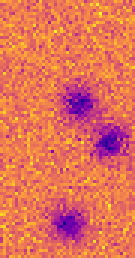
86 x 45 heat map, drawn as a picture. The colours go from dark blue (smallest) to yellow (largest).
Ninth with the lowest average: middle right. Dips: three. Odd rows or columns: none. Histogram: skewed, a long tail of low values.
